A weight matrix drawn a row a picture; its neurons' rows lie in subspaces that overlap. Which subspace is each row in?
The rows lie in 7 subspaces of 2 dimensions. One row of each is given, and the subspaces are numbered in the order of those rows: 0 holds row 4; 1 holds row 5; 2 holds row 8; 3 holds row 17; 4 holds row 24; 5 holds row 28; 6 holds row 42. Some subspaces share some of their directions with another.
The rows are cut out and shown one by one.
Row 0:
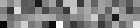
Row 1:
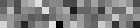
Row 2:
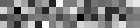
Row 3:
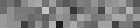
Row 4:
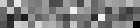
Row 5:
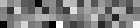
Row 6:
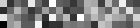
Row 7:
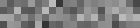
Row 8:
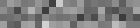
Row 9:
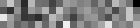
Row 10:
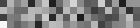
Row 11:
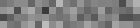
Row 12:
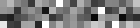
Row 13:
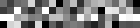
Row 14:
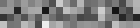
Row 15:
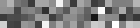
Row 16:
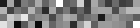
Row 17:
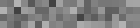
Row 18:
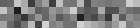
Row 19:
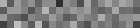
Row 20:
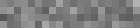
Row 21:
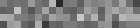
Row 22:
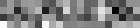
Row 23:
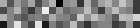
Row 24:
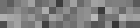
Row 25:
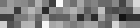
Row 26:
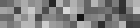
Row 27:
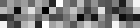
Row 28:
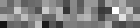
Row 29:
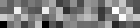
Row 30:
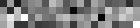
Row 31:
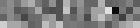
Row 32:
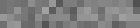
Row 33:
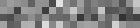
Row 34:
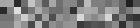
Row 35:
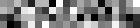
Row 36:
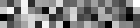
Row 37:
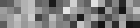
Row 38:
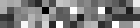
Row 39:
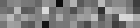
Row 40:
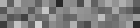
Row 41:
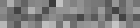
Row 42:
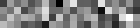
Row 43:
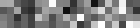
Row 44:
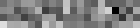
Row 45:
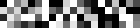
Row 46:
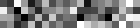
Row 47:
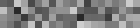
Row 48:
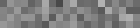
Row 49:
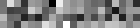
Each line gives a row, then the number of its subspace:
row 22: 5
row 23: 0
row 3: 1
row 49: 2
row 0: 1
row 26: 4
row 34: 3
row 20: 2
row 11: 2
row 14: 5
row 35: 5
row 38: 1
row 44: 5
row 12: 4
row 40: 0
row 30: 0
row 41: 2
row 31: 5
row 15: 4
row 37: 4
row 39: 6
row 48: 6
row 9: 2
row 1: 1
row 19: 0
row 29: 5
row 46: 3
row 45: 6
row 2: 3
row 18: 3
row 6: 6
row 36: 2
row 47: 3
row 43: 4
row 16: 0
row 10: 6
